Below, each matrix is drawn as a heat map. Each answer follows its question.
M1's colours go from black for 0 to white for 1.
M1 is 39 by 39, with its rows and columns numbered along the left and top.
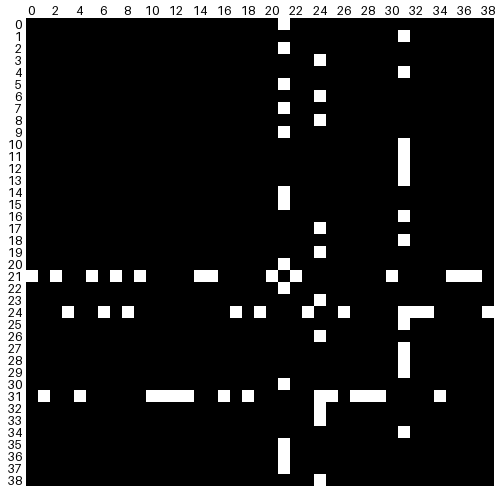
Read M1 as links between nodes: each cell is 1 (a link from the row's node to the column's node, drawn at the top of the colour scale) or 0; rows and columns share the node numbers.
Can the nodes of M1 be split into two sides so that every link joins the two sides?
yes
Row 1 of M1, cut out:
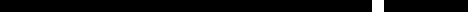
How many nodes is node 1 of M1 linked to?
1
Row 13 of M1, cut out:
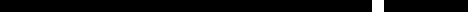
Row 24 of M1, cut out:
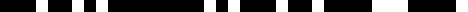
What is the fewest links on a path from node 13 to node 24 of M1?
2
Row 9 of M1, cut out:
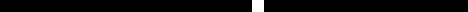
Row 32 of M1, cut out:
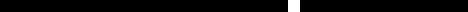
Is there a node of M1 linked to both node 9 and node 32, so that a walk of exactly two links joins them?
no
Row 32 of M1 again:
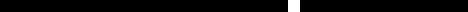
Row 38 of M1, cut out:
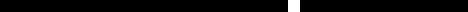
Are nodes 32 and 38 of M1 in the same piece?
yes
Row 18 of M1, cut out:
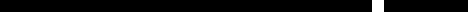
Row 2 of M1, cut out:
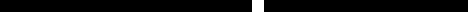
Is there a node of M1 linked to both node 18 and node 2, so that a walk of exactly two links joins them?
no
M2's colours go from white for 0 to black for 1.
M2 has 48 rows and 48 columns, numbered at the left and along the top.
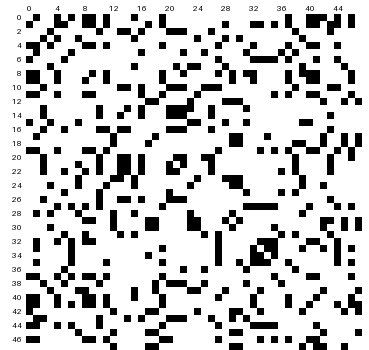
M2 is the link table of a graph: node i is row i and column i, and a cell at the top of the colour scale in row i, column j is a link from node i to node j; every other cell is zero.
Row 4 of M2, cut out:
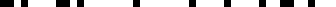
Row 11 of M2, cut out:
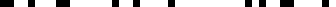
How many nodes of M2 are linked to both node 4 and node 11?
8
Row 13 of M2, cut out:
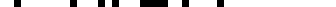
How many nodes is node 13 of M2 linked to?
10
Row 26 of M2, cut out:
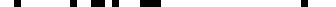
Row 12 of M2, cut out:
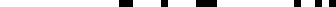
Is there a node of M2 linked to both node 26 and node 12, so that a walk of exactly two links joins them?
no
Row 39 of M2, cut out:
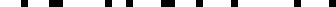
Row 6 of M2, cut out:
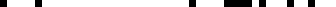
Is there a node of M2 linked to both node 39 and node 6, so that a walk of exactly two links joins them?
yes
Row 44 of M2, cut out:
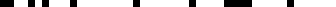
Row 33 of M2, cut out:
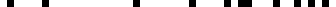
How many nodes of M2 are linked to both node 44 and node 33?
7
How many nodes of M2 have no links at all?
0
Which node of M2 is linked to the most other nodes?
node 1
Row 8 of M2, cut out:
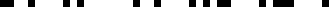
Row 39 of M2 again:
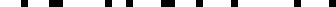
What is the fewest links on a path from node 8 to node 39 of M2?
1
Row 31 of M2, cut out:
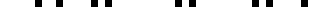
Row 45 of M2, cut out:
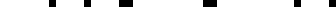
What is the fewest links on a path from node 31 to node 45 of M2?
3
